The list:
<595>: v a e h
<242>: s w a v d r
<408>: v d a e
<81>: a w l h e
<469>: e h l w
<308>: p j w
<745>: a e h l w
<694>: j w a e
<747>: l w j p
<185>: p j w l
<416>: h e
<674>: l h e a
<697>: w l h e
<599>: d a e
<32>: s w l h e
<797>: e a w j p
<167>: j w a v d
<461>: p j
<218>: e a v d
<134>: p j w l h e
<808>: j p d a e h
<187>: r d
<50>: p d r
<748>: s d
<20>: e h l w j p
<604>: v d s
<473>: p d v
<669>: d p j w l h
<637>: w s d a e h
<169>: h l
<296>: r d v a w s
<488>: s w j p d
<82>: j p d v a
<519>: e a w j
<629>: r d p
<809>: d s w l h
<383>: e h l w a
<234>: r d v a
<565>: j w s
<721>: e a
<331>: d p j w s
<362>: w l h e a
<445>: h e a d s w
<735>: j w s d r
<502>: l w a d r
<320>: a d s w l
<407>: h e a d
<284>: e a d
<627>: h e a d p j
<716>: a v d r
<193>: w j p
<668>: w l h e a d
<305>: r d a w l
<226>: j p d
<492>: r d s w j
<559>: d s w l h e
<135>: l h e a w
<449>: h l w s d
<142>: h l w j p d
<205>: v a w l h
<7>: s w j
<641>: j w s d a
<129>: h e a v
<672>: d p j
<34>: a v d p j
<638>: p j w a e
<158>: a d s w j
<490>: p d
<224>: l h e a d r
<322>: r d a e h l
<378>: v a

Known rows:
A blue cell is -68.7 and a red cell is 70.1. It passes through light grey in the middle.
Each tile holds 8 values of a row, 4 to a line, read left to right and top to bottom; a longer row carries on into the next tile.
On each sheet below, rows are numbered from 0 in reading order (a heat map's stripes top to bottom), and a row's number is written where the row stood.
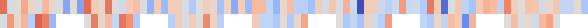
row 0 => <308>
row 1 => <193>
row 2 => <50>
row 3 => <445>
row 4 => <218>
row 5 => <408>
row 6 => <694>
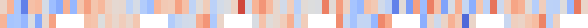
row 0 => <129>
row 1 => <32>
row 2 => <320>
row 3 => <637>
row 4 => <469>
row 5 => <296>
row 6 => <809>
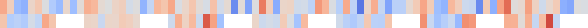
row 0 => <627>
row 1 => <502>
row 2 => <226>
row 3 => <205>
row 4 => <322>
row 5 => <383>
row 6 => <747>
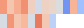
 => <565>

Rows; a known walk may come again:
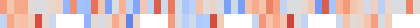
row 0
<641>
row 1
<296>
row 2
<20>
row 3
<488>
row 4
<637>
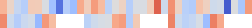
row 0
<169>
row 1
<320>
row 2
<135>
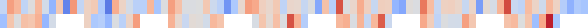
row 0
<492>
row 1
<721>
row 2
<449>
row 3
<669>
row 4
<747>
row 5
<362>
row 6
<134>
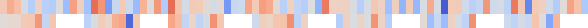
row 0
<559>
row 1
<604>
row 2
<697>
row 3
<809>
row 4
<50>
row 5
<218>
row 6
<378>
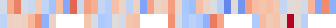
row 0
<748>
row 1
<81>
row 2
<469>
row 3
<331>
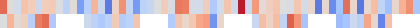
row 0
<638>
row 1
<322>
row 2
<242>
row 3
<226>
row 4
<716>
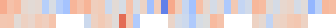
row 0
<32>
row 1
<82>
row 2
<519>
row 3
<502>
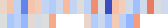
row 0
<284>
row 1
<595>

